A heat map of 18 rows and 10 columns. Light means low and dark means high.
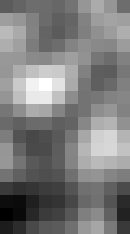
Average level on the scale: 50%. Ninth with the highest average: bottom left. Lone odd cells: none. Mirror symmetry: none. Histogram: bell-shaped.
